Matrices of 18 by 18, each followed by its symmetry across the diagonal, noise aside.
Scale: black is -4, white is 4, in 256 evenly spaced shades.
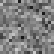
neither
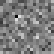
symmetric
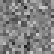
neither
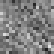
antisymmetric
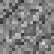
symmetric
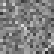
neither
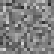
antisymmetric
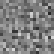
antisymmetric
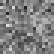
antisymmetric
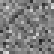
symmetric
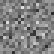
symmetric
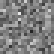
neither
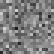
neither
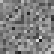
symmetric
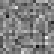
antisymmetric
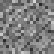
symmetric
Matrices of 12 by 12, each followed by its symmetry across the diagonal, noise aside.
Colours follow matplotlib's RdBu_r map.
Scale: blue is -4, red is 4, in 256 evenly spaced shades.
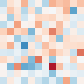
neither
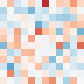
neither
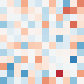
antisymmetric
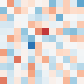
antisymmetric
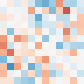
antisymmetric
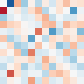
antisymmetric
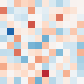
neither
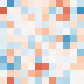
antisymmetric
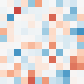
antisymmetric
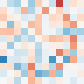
antisymmetric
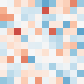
neither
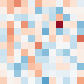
neither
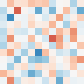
antisymmetric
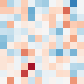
neither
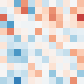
antisymmetric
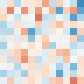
neither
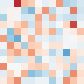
neither
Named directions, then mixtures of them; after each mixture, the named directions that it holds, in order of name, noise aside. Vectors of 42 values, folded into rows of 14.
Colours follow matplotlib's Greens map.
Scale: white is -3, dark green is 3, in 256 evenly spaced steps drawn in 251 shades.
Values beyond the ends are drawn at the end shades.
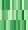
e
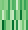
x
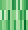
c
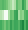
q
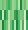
c, x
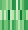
c, x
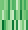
x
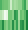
q, x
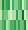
e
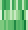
c, e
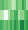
q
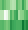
q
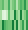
q, x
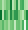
c, e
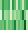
c, e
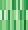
c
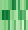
c, q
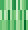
c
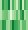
e, x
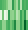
c, q
